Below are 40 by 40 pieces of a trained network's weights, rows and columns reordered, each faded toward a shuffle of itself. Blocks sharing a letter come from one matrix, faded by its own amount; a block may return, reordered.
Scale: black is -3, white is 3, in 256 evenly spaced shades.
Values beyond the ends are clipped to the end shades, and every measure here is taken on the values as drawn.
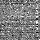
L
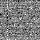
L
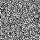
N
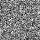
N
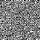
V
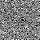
V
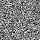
V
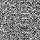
V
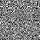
V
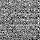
L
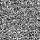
V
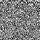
V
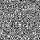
V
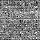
L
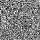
V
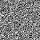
V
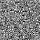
V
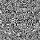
V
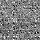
L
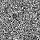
N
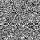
V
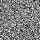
V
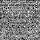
L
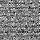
L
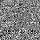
V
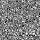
V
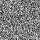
N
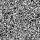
N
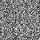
N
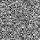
N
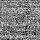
L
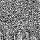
N
